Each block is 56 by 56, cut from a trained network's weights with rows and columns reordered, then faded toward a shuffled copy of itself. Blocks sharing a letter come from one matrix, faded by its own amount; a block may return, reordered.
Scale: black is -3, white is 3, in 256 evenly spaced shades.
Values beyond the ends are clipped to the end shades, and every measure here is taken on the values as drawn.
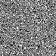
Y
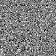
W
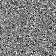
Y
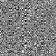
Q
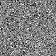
Y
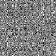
Q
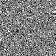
Y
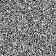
Y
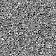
Y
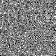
Y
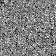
Y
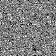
Y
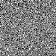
Y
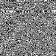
W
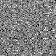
W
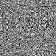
Y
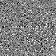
W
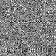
W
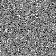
Y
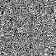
W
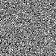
Y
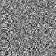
Q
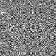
Q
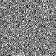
Q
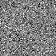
W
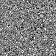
W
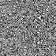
Y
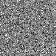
Y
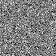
W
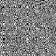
Q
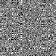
Q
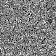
W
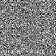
Q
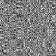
Q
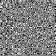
Q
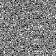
W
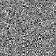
Q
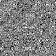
W
